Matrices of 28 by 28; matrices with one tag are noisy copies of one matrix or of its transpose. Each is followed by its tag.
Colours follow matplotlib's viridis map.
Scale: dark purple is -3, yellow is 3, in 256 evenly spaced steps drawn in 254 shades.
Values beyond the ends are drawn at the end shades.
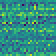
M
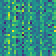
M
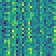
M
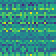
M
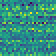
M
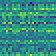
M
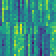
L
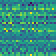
M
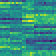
L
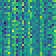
M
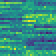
L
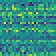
M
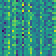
M
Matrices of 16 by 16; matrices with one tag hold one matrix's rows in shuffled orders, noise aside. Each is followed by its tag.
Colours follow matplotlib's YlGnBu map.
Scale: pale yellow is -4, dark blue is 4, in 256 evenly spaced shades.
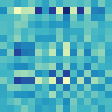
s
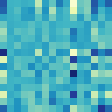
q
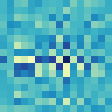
s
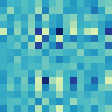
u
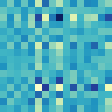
u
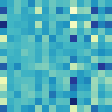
q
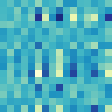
u
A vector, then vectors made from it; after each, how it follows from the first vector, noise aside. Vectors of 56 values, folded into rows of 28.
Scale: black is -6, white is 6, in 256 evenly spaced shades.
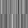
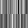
scaled up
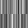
scaled up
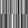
scaled up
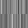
copied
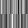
scaled up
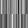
scaled up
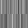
copied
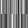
scaled up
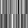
scaled up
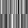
scaled up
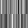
scaled up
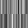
scaled up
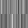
copied
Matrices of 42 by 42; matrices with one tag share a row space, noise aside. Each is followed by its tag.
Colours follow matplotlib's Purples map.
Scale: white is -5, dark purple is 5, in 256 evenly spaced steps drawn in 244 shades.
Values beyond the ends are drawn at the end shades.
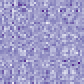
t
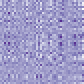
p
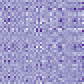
p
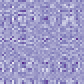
t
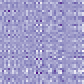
p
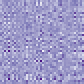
p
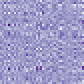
p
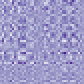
t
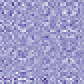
t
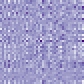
p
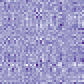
p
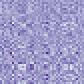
t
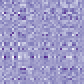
t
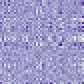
p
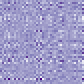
p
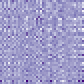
p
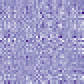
p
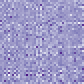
p
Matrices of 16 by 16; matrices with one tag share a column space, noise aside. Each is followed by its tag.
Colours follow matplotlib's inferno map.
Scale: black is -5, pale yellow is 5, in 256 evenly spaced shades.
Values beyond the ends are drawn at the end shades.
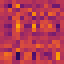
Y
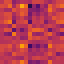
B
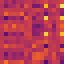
Y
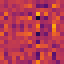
Y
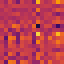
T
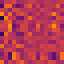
Y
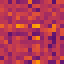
T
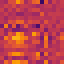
T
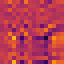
T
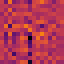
T
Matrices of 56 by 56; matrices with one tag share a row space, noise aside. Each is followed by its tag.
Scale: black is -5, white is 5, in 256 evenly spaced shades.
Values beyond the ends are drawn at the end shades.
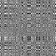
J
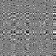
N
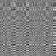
N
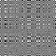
J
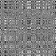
J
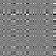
N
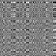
N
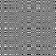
J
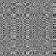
N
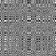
J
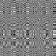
N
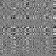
N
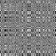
J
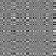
N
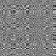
N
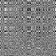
J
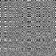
J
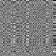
N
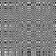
J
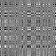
J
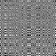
J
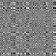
N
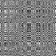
J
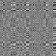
N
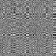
N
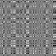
N
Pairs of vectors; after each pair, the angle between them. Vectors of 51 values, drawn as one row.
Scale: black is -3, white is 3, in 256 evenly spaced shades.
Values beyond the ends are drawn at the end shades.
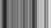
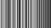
partly opposed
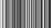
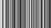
nearly parallel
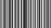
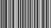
orthogonal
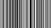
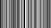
orthogonal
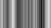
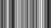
nearly opposite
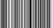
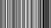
orthogonal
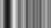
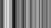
nearly opposite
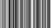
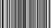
orthogonal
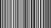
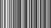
partly aligned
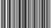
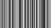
partly aligned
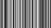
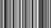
nearly parallel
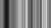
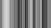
nearly opposite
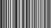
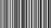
partly aligned
